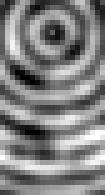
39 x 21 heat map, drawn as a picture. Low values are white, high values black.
Rings: centred on the top middle. Average level on the scale: 50%. Ninth with the lowest average: bottom right.
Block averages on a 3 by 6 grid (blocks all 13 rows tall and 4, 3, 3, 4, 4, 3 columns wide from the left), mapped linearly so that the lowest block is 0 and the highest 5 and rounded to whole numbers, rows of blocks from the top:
2 4 4 5 4 5
4 5 4 1 2 3
2 4 4 2 1 0
